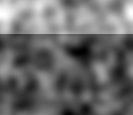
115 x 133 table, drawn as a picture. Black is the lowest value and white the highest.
The top part is higher, up to a seam about 30% of the way down. No lone cell stands out from its neighbours. The top left is the ninth with the highest average. On average the colour sits 40% of the way up the scale.
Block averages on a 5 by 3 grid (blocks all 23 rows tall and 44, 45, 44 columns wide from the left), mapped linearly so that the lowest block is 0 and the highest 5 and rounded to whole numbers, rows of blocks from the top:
5 3 4 | 2 2 2 | 0 0 0 | 1 0 0 | 0 0 1
